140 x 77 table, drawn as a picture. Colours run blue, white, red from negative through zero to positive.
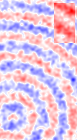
Average level on the scale: 50%. Ninth with the highest average: top right. Odd patch: higher, in the top right. Rings: centred on the bottom left.
